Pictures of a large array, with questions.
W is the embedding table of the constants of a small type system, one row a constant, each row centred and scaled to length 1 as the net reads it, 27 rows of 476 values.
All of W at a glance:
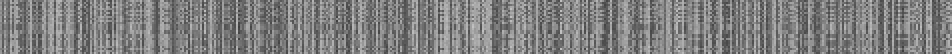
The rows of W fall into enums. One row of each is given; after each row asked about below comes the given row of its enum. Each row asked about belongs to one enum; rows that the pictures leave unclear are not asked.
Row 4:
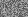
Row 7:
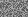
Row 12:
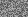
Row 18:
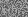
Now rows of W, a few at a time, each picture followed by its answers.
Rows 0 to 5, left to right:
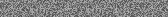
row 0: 7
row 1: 18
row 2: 12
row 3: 18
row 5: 7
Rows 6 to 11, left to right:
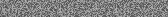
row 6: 18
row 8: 4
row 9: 12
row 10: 4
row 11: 7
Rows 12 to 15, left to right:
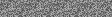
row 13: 12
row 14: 12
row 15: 7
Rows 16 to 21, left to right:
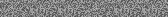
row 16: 7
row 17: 18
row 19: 12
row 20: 18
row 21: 18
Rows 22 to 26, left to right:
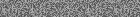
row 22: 18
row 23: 4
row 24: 7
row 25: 4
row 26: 18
